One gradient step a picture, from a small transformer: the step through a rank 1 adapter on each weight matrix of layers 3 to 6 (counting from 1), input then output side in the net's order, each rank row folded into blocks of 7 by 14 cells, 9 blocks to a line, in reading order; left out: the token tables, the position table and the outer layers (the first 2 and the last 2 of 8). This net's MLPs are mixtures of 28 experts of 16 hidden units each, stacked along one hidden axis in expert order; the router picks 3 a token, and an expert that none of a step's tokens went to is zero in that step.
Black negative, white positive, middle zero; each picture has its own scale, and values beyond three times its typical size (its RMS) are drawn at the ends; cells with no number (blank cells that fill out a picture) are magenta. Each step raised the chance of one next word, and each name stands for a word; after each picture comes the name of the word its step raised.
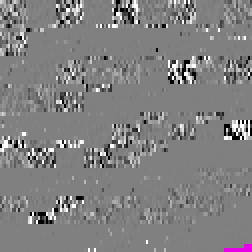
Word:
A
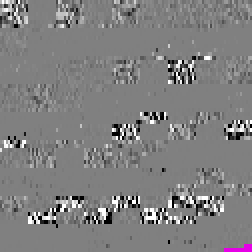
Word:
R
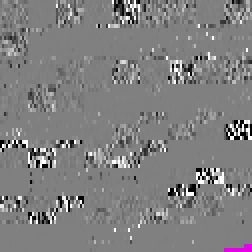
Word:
A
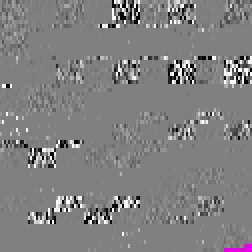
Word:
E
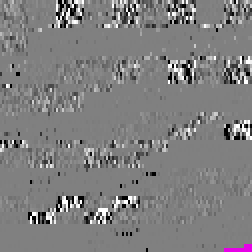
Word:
R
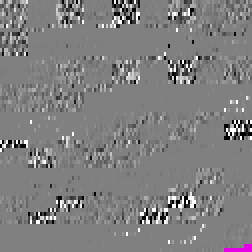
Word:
A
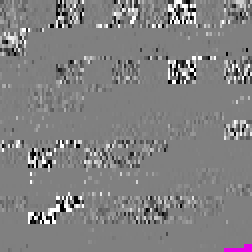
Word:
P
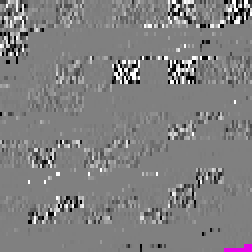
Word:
P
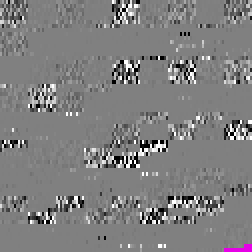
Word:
A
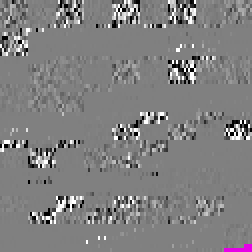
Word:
A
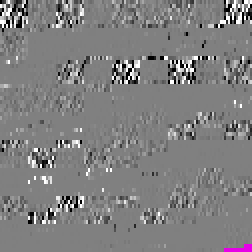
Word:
P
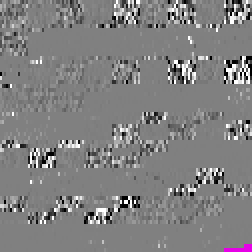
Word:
E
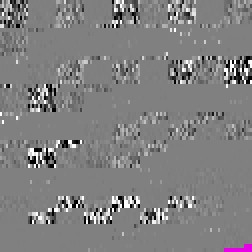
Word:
E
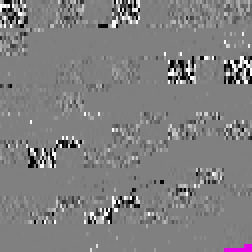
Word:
E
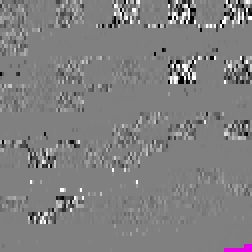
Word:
P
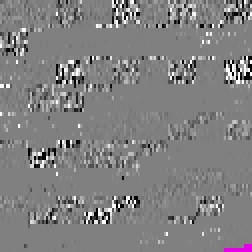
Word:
E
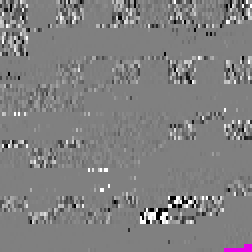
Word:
P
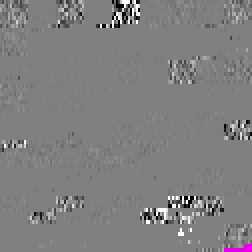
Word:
A
